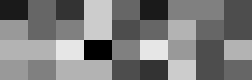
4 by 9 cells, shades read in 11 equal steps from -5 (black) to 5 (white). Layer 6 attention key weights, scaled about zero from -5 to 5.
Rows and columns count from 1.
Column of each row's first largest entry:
4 4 3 7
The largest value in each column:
2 2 4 3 0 4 3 0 2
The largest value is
4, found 2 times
